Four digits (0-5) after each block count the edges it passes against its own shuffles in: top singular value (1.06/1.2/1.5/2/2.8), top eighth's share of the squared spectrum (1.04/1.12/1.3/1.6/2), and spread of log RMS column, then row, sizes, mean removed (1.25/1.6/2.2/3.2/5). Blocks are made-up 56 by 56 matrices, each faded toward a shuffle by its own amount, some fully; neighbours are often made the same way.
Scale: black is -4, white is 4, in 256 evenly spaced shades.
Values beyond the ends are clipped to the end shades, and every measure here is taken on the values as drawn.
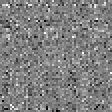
4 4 2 2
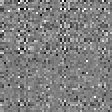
4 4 2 3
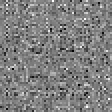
4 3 2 2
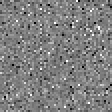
2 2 1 1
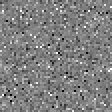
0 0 0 0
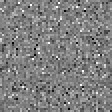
2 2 0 1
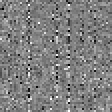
4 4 3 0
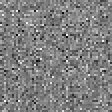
4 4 2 2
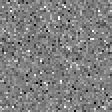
0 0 0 0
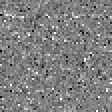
0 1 0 1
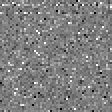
1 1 0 1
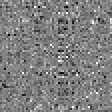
4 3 2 2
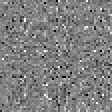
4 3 2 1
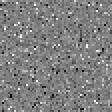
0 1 0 0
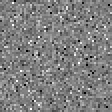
0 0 0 0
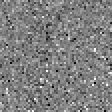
1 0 0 0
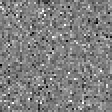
0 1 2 0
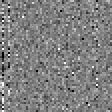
3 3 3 0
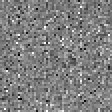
1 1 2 0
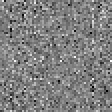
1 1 2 0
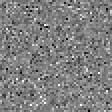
0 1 0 0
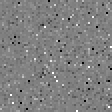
0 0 0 0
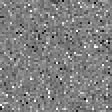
0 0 0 0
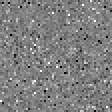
0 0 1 0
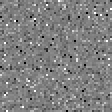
0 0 0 0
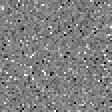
0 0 0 0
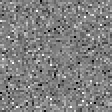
2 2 1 0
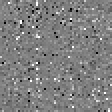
2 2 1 1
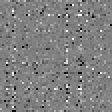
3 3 2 2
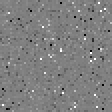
1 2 0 0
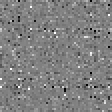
2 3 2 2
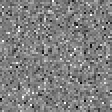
2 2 0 0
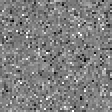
1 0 0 0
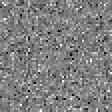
3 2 0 1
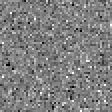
2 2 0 0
